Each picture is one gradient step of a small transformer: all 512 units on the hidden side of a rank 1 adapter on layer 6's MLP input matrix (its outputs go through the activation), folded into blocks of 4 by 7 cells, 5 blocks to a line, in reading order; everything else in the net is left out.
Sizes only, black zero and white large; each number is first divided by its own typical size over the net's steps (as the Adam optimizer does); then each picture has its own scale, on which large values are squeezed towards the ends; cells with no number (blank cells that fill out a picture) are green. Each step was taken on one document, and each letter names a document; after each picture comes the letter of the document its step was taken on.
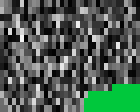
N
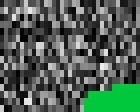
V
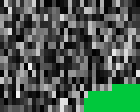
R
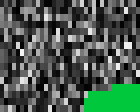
R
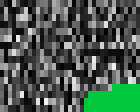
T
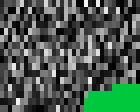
V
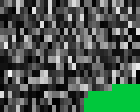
V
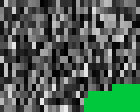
N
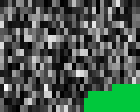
R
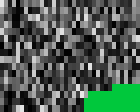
T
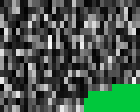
R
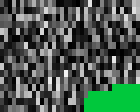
T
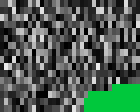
N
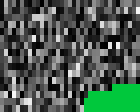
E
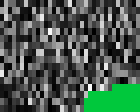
E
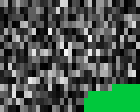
V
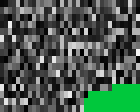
V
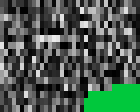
N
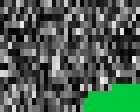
V
